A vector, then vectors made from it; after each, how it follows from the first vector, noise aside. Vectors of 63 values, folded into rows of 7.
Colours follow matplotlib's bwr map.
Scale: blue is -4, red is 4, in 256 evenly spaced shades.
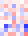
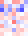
reversed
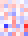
sign-scrambled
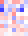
reversed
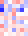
reversed
